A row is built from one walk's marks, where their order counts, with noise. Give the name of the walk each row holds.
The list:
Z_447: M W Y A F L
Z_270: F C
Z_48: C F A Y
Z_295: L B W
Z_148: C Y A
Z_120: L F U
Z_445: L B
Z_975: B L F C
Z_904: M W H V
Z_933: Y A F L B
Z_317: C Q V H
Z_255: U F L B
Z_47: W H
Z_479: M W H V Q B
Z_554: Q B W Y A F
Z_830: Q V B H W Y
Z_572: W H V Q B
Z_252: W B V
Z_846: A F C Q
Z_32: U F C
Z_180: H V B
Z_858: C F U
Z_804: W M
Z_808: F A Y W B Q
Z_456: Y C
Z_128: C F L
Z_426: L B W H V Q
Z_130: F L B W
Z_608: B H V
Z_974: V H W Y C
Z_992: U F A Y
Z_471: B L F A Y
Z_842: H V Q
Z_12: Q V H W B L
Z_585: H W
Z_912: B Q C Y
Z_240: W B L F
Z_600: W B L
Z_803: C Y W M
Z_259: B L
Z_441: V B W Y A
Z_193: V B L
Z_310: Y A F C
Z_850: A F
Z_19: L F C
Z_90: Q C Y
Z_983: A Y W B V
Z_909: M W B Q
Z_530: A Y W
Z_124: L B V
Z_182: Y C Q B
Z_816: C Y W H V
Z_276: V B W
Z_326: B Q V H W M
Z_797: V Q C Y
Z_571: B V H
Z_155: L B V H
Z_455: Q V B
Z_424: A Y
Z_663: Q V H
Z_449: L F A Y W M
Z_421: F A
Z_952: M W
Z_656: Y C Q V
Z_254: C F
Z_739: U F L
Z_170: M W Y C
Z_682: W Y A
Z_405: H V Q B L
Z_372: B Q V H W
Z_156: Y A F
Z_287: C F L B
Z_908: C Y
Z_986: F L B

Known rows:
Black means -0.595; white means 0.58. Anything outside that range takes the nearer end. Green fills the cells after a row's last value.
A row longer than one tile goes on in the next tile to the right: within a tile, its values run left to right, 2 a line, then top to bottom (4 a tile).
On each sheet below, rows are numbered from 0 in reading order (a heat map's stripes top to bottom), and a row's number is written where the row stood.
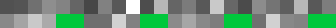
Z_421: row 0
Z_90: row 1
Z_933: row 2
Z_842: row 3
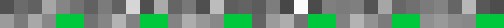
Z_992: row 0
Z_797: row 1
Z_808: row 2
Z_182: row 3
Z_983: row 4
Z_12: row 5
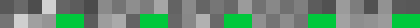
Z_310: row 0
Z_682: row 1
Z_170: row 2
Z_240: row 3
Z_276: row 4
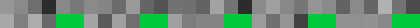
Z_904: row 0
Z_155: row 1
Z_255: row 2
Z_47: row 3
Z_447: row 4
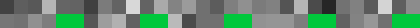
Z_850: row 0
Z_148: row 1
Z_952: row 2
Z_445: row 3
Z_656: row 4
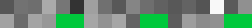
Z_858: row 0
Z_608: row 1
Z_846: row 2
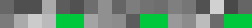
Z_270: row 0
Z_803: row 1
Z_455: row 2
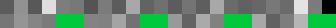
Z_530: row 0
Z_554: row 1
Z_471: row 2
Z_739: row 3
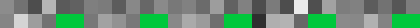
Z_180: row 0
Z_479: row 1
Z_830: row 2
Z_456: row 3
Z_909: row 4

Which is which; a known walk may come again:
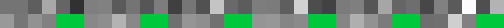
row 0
Z_986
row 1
Z_909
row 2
Z_156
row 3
Z_405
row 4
Z_983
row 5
Z_90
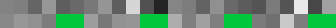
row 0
Z_426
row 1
Z_600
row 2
Z_372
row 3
Z_912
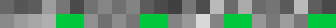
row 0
Z_32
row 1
Z_240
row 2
Z_424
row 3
Z_287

